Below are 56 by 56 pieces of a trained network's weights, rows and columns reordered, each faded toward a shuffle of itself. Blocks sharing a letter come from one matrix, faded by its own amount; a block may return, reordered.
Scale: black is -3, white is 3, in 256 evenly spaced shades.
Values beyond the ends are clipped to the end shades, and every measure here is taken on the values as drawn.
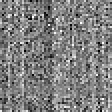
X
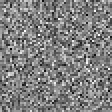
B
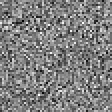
B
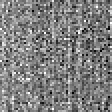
X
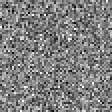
B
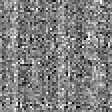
X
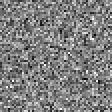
B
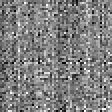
X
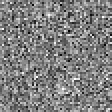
B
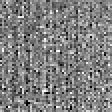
X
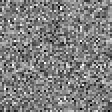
B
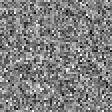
B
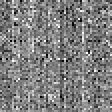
X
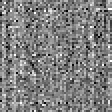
X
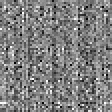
X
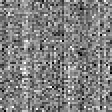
X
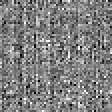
X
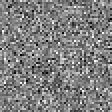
B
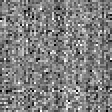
X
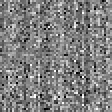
X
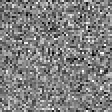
B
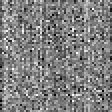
X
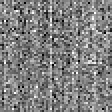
X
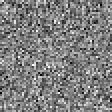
B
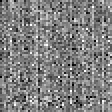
X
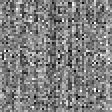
X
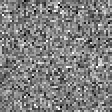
B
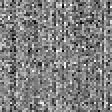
X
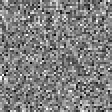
B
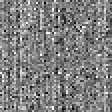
X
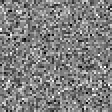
B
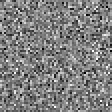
B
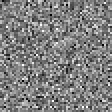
B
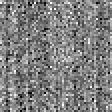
X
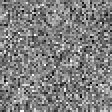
B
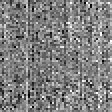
X
